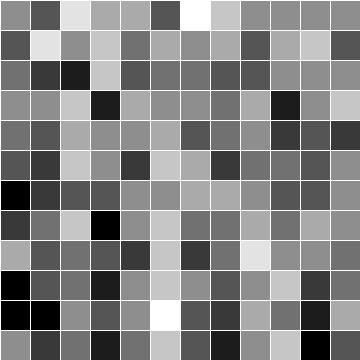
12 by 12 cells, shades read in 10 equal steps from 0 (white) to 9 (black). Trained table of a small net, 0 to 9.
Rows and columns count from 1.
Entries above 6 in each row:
0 0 2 2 2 3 2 2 2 3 4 4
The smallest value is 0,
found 2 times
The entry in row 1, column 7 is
0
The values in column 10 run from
2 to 8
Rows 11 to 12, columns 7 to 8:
6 7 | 6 8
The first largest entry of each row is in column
2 1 3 4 10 2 1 4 5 1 1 11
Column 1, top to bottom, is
4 6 5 4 5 6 9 7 3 9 9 4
